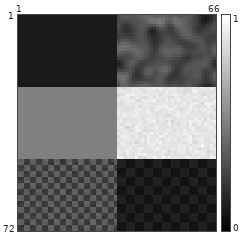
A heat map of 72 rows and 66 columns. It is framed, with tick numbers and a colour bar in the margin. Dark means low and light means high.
The table splits into 3 rows of 2 panels. Panel 1,1: very low, flat. Panel 1,2: low, blotchy. Panel 2,1: middling, flat. Panel 2,2: very high, fine-grained, faint in contrast. Panel 3,1: low, checkered. Panel 3,2: very low, checkered, faint in contrast.
